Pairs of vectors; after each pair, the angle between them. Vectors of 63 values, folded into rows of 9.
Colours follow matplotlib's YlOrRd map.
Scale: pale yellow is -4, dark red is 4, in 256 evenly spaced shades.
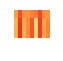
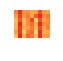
nearly parallel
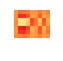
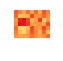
nearly opposite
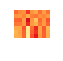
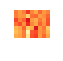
nearly parallel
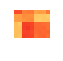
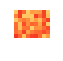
orthogonal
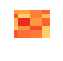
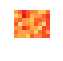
partly opposed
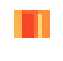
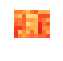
partly opposed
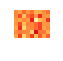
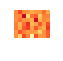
partly opposed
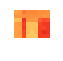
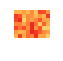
partly opposed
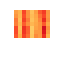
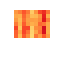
nearly parallel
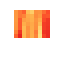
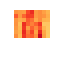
nearly opposite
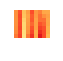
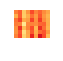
nearly parallel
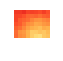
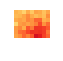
nearly opposite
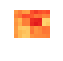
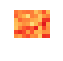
partly opposed
